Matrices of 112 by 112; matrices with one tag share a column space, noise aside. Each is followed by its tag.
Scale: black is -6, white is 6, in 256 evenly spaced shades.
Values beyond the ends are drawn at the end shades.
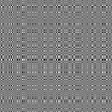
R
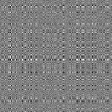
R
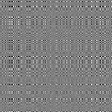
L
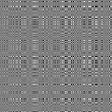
L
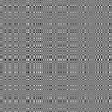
R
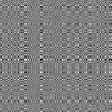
R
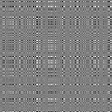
L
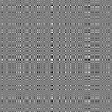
R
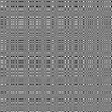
L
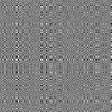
R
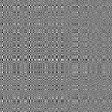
R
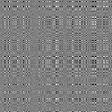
L
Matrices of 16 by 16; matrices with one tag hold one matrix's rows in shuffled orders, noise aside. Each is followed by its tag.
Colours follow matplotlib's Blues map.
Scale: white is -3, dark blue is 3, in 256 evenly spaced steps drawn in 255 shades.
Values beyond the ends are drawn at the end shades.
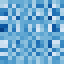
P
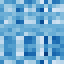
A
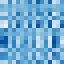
P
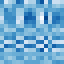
A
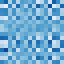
P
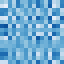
P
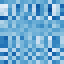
P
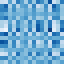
P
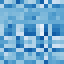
A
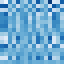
P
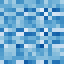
A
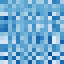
P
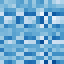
A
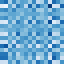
P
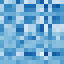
A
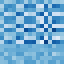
A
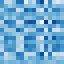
A
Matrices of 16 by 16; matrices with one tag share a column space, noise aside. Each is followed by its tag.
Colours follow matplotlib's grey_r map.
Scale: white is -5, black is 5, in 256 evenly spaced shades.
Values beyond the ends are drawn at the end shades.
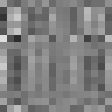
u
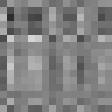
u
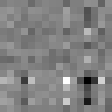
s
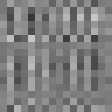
u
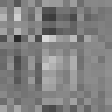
u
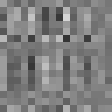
u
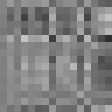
u
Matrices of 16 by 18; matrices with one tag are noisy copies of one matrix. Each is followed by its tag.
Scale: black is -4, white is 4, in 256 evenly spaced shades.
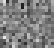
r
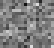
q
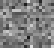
q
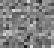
q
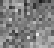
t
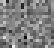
r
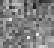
t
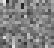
r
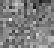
t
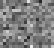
q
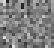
r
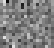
r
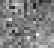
t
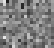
r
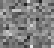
q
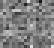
q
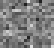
q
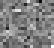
q
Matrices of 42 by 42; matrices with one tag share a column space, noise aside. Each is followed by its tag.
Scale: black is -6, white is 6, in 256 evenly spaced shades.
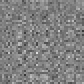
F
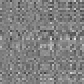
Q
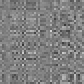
F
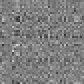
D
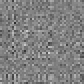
F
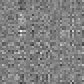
F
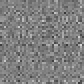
D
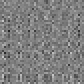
F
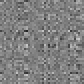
Q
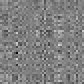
F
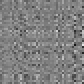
F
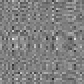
Q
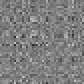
D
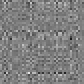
Q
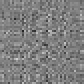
F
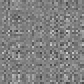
F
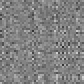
F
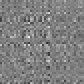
D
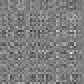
F
